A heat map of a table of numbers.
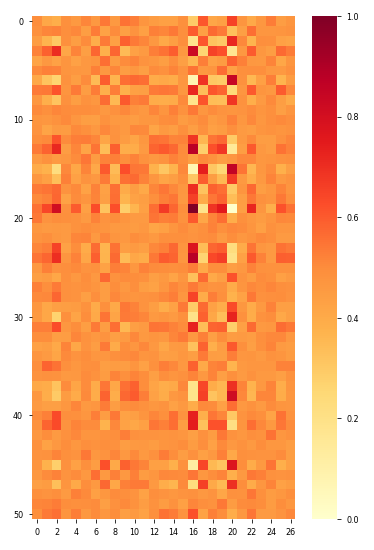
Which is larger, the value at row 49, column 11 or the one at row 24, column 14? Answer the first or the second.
the second
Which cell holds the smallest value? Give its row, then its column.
19, 20
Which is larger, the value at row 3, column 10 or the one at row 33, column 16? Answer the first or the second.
the first
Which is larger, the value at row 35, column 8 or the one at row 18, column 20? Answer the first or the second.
the first
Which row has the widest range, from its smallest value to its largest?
19
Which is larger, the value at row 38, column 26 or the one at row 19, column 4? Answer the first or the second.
the second
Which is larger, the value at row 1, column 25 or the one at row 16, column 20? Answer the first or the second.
the second
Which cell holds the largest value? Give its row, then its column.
19, 16
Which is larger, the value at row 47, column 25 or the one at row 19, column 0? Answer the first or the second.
the second
